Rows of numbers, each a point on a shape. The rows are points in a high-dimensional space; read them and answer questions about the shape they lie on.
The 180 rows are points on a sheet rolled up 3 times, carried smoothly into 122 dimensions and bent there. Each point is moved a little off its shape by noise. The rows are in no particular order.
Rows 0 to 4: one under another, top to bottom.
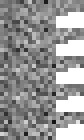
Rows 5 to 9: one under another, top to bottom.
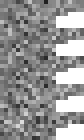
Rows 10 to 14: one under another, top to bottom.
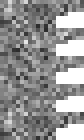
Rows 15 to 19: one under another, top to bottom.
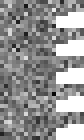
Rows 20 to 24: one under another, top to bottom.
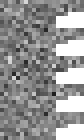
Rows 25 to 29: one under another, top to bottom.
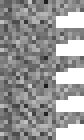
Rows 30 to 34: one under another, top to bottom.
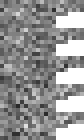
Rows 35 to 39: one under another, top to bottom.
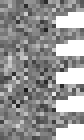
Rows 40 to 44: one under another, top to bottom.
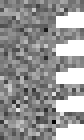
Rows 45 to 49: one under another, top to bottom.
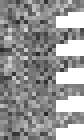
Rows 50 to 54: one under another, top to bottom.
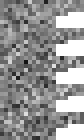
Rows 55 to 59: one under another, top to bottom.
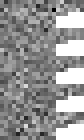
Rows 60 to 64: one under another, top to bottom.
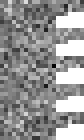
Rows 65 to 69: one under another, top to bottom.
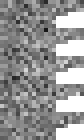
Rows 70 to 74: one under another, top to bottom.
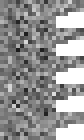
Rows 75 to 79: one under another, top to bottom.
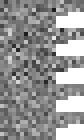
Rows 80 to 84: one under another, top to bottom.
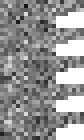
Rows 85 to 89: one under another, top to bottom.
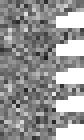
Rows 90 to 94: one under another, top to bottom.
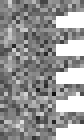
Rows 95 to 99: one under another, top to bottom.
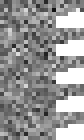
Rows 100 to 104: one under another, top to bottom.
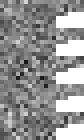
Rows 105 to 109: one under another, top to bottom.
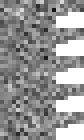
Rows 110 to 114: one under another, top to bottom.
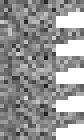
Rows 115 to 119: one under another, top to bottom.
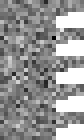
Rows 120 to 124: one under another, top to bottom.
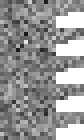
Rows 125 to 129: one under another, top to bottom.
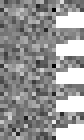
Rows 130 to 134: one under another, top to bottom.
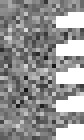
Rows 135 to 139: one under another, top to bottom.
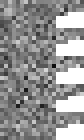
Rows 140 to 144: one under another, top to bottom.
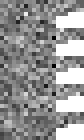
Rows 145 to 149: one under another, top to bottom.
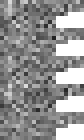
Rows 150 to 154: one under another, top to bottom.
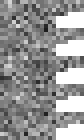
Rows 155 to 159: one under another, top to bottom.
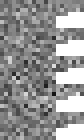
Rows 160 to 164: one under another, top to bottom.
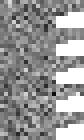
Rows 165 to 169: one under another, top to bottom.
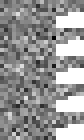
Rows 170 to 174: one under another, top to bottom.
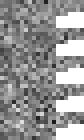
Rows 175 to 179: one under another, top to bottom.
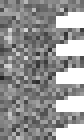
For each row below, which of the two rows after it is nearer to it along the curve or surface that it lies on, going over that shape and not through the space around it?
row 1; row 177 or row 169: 169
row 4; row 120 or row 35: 120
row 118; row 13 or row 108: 108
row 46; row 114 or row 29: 29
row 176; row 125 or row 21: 125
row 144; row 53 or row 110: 110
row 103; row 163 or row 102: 102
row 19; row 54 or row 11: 54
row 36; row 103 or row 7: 103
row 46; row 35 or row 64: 64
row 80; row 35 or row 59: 59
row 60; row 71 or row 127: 127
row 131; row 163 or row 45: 163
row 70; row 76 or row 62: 76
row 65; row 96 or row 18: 96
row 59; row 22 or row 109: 109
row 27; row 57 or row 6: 57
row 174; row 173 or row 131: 131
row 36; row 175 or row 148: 175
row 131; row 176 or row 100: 176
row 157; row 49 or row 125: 49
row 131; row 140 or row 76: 76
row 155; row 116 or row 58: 58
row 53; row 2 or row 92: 2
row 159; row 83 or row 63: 63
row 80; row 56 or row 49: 49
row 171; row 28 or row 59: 28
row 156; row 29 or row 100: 100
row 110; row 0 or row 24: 0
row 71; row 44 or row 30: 30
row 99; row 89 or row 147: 147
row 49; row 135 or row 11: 11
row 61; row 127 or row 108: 108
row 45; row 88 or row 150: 88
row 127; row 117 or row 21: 117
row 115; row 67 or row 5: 5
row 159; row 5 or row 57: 57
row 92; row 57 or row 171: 171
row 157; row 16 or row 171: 16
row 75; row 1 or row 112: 112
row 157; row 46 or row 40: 46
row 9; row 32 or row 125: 125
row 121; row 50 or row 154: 50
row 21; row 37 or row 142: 37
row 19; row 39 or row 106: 39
